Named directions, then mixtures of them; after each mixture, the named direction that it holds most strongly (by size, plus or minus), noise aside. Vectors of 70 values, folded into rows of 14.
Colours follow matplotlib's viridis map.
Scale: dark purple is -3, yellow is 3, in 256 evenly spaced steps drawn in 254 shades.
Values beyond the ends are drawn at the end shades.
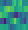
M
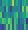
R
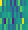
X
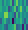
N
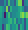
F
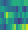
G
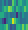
M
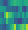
G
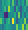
N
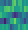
M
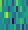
N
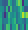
F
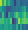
M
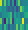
X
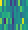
X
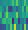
R
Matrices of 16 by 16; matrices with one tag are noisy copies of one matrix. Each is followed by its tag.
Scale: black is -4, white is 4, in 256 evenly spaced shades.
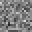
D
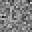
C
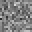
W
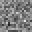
D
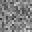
W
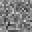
D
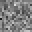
W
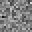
C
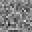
D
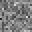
W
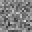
D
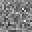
D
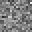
C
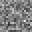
D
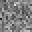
W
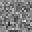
D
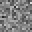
C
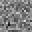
D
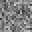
W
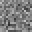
D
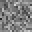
W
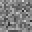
D
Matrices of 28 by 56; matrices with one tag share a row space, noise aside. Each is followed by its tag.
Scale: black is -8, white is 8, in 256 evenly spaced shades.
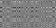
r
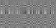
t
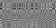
r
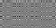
r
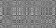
r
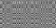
r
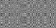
t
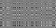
r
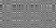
r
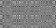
r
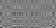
r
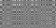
r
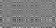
r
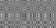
t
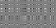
t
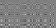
t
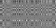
r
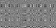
t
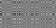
r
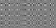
t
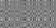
t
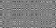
r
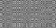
r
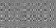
t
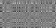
r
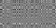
r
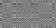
r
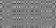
r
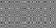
t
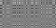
r
